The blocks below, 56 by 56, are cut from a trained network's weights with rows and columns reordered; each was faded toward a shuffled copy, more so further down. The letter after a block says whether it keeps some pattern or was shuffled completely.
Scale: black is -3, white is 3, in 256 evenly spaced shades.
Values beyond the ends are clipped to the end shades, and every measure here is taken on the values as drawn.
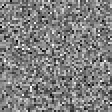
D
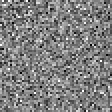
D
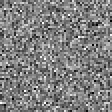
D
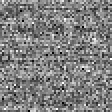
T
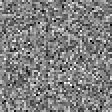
D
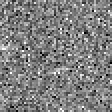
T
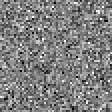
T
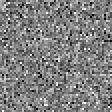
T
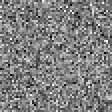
D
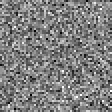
D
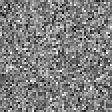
D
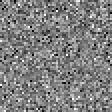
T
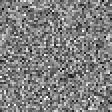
T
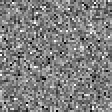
D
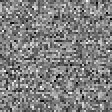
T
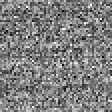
T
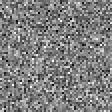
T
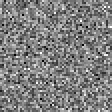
D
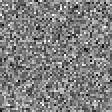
D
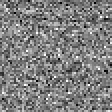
T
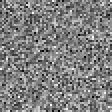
D
